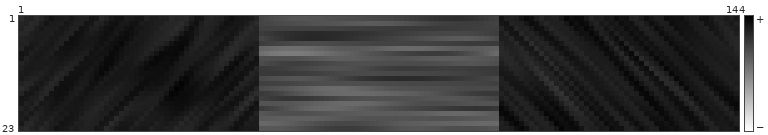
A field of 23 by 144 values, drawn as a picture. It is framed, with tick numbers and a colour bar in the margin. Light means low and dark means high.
The table splits into one row of 3 panels. Panel 1,1: very high, slanting up to the right, faint in contrast. Panel 1,2: high, streaked across. Panel 1,3: very high, slanting down to the right, faint in contrast.
